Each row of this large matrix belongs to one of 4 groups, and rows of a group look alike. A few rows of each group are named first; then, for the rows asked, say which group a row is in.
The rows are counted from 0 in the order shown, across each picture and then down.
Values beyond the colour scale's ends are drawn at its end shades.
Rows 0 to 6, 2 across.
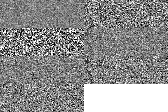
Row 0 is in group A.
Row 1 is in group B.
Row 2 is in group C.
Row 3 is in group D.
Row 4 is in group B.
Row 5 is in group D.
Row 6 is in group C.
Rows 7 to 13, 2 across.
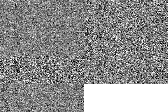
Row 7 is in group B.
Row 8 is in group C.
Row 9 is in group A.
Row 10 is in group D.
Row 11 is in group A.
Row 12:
C
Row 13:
D
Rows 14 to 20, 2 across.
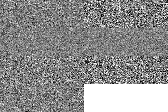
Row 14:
B
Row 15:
A
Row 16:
D
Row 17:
C
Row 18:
C
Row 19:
D
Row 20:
A
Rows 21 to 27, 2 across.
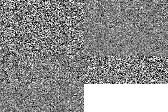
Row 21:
B
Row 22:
A
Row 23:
B
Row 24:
C
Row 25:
D
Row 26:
C
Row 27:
B
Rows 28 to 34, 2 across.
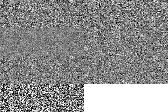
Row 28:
D
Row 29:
B
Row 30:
A
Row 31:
A
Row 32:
D
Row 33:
C
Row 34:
D
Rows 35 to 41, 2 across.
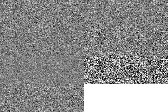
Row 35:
C
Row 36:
C
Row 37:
B
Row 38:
A
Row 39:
A
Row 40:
A
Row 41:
C
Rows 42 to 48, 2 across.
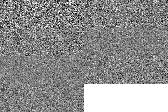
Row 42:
C
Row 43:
D
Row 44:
A
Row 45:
B
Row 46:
C
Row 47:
C
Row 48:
D
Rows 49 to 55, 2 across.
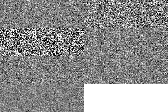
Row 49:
C
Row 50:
C
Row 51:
A
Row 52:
A
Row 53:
D
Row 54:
A
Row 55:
A
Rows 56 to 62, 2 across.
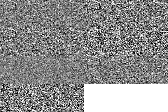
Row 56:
B
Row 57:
B
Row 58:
B
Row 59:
A
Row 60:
C
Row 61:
B
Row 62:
D
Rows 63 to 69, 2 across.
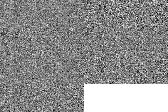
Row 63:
A
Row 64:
C
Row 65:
D
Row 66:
D
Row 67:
A
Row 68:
A
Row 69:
C
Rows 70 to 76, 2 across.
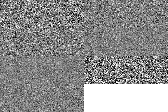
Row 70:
C
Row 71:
C
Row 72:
B
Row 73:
D
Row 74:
A
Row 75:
D
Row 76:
C
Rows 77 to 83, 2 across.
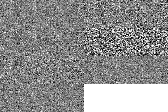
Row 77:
A
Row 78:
A
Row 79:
A
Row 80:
B
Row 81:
C
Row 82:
D
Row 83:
D
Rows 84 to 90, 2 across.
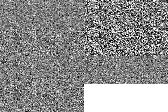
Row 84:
B
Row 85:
B
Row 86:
A
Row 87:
B
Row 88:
D
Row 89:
D
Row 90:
A
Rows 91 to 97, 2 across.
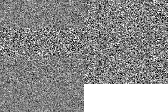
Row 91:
C
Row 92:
C
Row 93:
C
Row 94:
B
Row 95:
B
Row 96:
C
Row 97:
C
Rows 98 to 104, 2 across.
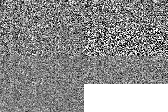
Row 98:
C
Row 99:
D
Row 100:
D
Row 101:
C
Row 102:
D
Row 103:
C
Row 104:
A
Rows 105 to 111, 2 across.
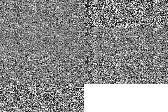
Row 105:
A
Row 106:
D
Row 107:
A
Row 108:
D
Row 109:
B
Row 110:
D
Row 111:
A
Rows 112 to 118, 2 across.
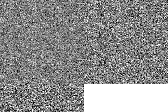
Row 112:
A
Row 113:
A
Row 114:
D
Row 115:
B
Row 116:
A
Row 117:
C
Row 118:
B
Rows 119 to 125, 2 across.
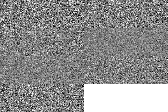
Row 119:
C
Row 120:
C
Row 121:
A
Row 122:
C
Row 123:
C
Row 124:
C
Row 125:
D
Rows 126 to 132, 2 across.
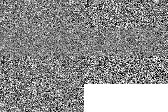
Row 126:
C
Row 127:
D
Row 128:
C
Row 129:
A
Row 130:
D
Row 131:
C
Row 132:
A
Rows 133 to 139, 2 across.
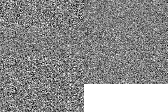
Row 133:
A
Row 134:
C
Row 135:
B
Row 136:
D
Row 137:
B
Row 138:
C
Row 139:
B
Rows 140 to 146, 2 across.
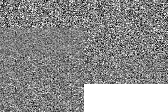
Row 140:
D
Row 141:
A
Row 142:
B
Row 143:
C
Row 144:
B
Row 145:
D
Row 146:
B
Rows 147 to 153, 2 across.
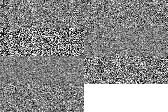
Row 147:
D
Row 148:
C
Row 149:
D
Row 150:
D
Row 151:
B
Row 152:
A
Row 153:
B
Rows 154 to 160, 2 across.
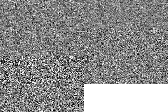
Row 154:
B
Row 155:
A
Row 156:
A
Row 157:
C
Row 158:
D
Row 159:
D
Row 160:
C
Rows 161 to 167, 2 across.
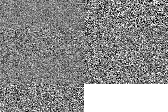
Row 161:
A
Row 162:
C
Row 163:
B
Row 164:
D
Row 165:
D
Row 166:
B
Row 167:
A
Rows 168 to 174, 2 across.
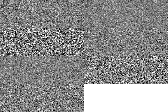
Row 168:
D
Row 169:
D
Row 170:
B
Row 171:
C
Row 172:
C
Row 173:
C
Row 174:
C
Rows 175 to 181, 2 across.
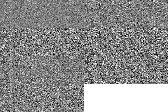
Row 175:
C
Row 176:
B
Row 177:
C
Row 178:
B
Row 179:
D
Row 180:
D
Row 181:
C
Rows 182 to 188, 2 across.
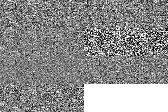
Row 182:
B
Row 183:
D
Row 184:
A
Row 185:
A
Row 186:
B
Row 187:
B
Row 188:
A
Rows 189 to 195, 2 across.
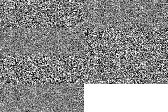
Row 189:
B
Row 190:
A
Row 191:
C
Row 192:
D
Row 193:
B
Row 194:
A
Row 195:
A
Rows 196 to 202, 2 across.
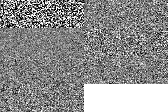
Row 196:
B
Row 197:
C
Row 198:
C
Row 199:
A
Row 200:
B
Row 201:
A
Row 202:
D
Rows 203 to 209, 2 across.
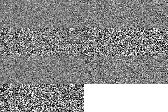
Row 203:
C
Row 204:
C
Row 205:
D
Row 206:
C
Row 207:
B
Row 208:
D
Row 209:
D
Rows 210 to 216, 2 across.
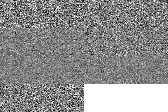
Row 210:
A
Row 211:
B
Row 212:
B
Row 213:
D
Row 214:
C
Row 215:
A
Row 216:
C
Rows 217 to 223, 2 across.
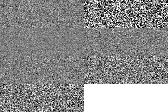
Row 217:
D
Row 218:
A
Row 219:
D
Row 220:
B
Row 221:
C
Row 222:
C
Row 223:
C
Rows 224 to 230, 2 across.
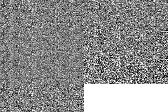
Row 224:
D
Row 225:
B
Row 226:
D
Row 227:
A
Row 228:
D
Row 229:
A
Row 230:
D
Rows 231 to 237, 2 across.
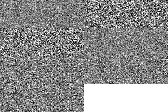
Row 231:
A
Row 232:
B
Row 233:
C
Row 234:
C
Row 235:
B
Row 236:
A
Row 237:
B
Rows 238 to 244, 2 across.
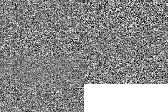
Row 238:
B
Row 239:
C
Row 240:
C
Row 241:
B
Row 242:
C
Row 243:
C
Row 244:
A
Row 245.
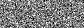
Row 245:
B
